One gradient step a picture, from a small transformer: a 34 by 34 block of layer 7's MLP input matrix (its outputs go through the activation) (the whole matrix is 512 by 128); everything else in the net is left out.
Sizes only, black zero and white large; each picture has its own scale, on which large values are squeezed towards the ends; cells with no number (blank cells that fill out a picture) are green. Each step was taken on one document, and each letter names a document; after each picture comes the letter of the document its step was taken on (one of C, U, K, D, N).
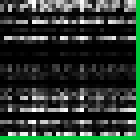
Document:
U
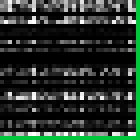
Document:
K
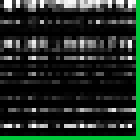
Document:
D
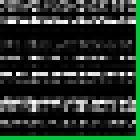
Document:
D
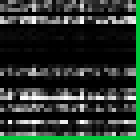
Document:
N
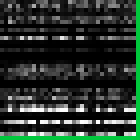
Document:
N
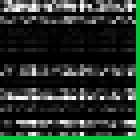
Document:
K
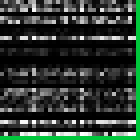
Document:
U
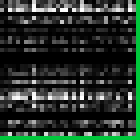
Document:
K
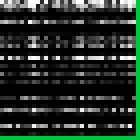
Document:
D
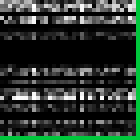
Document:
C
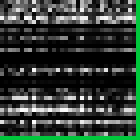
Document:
N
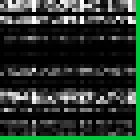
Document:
C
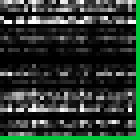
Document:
U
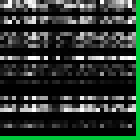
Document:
D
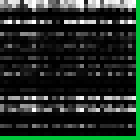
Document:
D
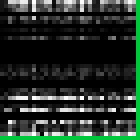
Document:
N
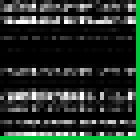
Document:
K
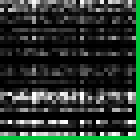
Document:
K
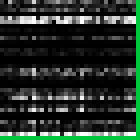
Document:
N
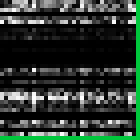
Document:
K
